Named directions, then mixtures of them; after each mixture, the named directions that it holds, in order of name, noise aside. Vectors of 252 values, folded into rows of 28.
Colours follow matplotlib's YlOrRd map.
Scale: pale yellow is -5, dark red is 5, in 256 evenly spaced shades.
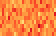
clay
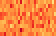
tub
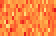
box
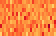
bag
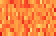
bag, clay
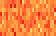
clay, tub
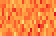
clay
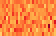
bag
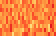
bag, box, tub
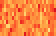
box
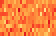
box, tub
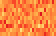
box, clay, tub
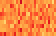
tub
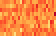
bag, clay, tub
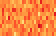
clay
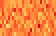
box, clay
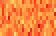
clay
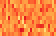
bag, clay, tub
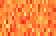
box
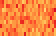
bag, box, clay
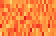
bag, box, clay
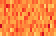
bag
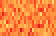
box, clay, tub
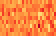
bag, box, clay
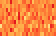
bag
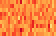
bag, tub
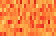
tub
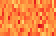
clay, tub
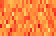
box, clay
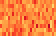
bag, tub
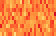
box, clay, tub
